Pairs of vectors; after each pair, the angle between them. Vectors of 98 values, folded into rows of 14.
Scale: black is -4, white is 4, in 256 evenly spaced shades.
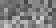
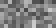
orthogonal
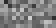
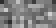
orthogonal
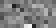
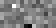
nearly opposite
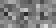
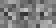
nearly parallel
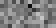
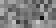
orthogonal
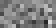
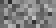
partly aligned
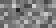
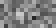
partly opposed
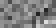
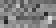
orthogonal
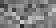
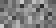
orthogonal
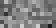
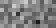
orthogonal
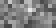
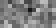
nearly opposite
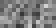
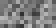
nearly parallel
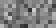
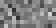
orthogonal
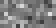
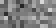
partly opposed
